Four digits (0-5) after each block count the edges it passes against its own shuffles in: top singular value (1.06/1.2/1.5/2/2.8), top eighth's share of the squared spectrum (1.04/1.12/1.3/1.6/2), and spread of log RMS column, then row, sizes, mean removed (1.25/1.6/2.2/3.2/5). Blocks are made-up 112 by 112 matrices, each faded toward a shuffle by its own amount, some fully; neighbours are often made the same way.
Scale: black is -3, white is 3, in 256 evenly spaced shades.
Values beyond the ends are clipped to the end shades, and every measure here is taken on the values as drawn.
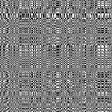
5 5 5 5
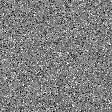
2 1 0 0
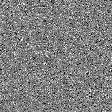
3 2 0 1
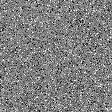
0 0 0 0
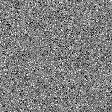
2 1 0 0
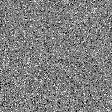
2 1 0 0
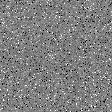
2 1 0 0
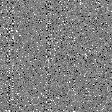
3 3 2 0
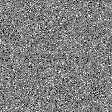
2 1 0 0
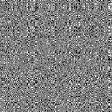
5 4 3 3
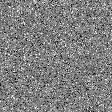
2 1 0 0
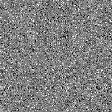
4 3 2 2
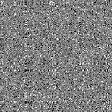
4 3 2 2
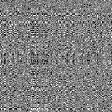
5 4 3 3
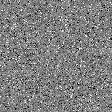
3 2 0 0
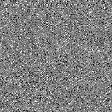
4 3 1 1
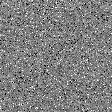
1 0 0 0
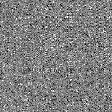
4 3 2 1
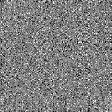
4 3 2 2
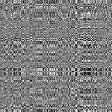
5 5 4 4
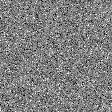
0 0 0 0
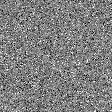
0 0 0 0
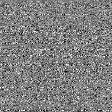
1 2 0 4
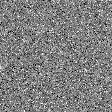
0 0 0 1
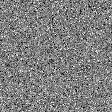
0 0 0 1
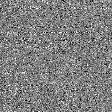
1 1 0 3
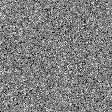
0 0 0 1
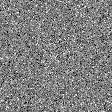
0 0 0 0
